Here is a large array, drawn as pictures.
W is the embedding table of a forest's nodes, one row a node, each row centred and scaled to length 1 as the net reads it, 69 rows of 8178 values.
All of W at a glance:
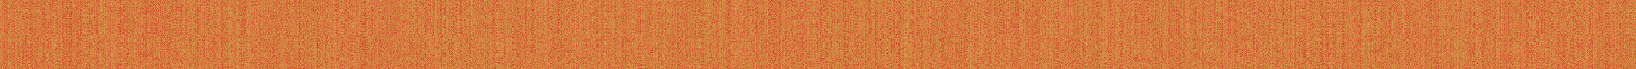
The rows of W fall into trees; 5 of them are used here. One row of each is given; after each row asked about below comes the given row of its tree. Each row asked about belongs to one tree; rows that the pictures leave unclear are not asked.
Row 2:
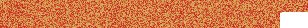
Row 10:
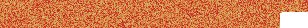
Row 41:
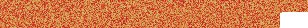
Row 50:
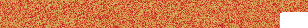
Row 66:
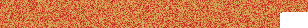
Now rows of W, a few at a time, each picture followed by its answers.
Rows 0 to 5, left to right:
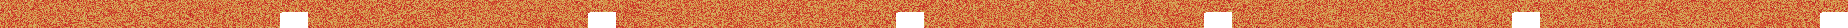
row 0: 10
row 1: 50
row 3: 41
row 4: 10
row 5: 50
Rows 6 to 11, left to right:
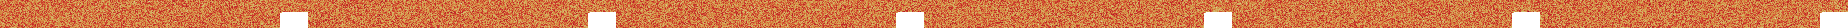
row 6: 41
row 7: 10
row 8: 2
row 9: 10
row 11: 10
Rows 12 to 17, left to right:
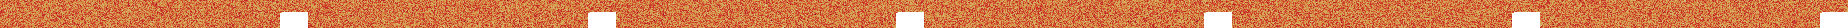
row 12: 2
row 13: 2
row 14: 10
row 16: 66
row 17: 41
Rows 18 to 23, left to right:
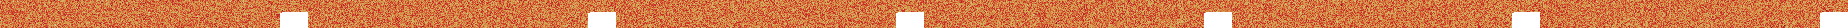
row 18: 66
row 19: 10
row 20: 10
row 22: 10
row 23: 2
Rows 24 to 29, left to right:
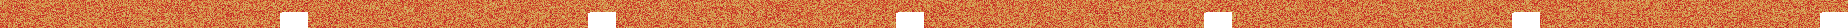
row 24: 2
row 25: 10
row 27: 2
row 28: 10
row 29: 66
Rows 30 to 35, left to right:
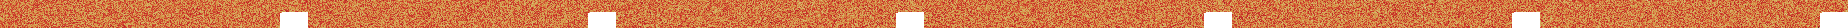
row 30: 10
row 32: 10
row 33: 10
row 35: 41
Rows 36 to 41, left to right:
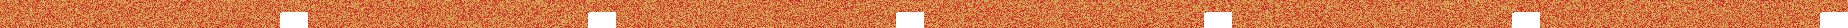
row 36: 50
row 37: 2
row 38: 41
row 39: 66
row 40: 66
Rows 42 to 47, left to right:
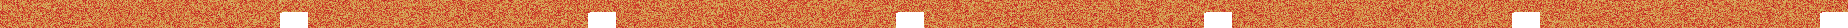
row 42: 2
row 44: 2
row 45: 66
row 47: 66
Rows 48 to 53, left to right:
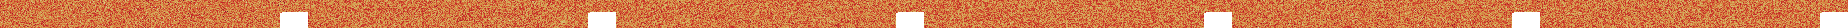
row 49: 2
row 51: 66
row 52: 50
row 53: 2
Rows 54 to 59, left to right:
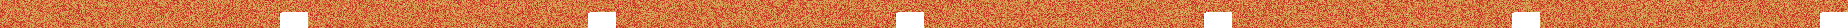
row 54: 2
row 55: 41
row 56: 2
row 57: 66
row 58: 10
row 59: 41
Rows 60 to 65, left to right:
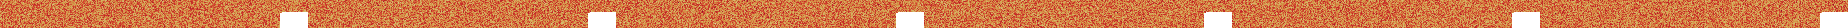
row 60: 10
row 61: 2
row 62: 50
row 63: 66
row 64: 2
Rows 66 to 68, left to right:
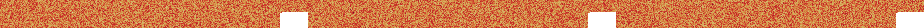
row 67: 41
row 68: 2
